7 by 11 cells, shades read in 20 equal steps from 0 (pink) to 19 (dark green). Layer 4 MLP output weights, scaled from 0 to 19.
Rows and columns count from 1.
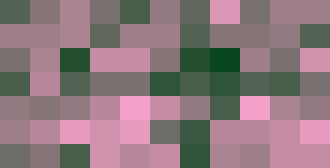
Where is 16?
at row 4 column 6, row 4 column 8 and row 7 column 7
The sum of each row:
98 98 106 135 70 58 83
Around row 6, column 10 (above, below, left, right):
6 4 5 1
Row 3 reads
10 6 17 4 4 9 17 19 7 10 3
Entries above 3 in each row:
10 11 10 11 9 7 10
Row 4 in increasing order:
5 10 10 10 13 13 14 14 14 16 16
